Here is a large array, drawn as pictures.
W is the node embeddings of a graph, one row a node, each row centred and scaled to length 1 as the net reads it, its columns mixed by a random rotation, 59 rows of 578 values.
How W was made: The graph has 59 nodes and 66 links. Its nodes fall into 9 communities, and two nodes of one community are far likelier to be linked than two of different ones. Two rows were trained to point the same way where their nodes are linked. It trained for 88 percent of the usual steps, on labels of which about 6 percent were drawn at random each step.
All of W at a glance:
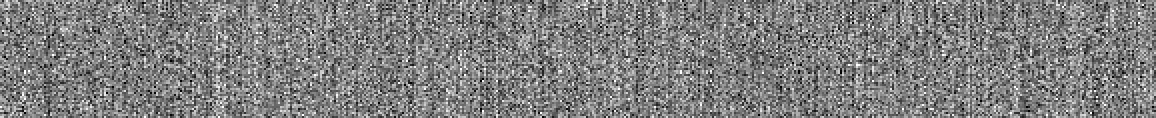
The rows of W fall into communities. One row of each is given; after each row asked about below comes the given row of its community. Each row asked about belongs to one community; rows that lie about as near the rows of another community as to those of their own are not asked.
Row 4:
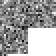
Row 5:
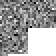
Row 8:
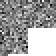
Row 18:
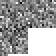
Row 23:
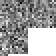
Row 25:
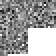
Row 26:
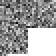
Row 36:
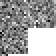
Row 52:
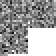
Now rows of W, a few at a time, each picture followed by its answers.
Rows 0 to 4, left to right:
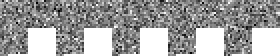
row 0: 8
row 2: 4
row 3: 5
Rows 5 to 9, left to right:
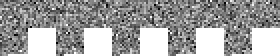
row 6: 8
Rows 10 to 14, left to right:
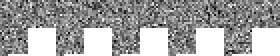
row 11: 8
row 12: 25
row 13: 36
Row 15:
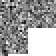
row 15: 52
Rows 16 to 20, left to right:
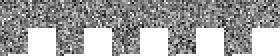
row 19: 23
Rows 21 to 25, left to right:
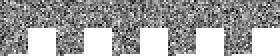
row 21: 8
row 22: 36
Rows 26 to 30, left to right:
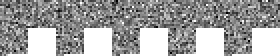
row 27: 25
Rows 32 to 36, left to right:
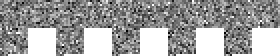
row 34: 4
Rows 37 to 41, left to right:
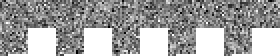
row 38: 52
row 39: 52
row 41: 26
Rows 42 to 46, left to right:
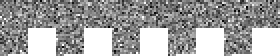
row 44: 36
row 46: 52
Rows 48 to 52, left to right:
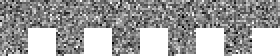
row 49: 36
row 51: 26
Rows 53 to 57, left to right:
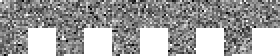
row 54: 26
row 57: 18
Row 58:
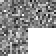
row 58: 4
